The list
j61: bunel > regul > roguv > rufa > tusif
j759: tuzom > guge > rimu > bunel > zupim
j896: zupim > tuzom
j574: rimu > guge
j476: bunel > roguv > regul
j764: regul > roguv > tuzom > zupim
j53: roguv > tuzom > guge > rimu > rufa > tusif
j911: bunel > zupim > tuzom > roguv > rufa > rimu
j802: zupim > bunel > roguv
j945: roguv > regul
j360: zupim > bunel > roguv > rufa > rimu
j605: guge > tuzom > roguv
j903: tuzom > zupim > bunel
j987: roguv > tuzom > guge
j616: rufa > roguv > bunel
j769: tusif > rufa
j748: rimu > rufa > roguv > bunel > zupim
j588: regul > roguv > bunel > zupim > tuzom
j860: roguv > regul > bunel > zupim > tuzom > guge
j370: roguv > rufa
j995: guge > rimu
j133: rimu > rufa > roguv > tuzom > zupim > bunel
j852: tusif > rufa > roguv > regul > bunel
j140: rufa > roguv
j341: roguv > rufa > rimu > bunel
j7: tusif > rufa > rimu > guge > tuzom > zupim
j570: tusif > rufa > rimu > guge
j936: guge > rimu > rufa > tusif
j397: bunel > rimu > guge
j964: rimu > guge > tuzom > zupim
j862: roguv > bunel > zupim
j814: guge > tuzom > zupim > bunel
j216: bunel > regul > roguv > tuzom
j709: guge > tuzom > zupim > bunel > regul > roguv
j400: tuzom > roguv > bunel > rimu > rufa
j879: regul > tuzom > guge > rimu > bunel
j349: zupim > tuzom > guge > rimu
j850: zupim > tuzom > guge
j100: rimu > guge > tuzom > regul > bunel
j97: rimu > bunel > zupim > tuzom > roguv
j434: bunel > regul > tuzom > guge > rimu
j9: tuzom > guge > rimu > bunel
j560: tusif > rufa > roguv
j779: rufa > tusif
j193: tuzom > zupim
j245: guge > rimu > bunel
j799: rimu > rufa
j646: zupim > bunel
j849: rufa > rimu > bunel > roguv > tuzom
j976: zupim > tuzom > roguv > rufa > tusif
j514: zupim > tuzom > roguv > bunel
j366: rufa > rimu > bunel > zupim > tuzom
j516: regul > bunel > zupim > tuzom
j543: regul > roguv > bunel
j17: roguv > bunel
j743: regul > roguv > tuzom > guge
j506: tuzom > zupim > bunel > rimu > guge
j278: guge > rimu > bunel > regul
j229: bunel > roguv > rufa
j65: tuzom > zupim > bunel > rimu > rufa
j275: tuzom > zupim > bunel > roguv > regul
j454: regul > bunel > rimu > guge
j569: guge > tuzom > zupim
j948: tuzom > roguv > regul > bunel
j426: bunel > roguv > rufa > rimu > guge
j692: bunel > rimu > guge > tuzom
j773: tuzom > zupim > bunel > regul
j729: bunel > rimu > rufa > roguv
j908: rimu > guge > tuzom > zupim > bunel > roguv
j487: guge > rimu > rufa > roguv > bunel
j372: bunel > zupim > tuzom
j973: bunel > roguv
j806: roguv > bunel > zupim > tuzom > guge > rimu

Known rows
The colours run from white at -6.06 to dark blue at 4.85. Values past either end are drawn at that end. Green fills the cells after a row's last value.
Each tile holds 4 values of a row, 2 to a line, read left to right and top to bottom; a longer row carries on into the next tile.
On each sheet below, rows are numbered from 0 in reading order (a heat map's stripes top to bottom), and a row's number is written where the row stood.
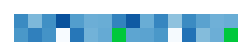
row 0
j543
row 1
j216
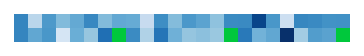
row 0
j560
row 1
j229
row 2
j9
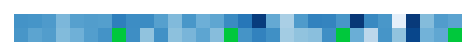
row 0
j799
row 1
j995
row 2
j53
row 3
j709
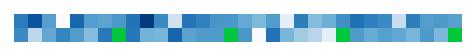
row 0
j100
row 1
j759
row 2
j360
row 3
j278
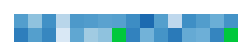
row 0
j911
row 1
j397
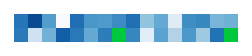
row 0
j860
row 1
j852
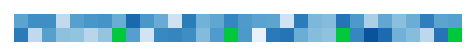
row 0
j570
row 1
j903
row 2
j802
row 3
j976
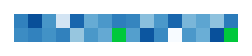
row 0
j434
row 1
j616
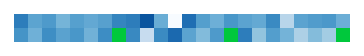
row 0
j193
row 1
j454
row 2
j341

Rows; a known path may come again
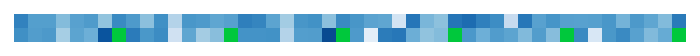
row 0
j140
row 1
j911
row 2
j729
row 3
j802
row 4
j278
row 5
j476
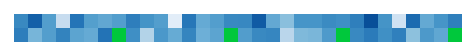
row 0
j692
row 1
j516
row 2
j936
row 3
j434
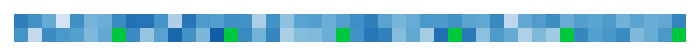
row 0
j646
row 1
j964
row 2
j370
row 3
j779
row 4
j341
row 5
j896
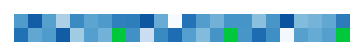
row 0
j349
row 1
j454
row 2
j17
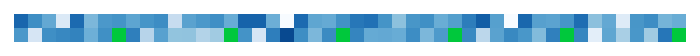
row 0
j814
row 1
j570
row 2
j506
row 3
j743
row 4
j100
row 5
j852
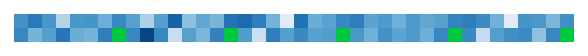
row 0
j574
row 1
j514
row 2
j65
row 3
j193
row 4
j948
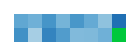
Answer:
j973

